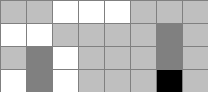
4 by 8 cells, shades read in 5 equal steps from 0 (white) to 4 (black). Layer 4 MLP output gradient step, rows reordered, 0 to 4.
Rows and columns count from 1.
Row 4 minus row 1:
-1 1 0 1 1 0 3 0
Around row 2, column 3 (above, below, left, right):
0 0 0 1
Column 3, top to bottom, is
0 1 0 0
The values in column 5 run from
0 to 1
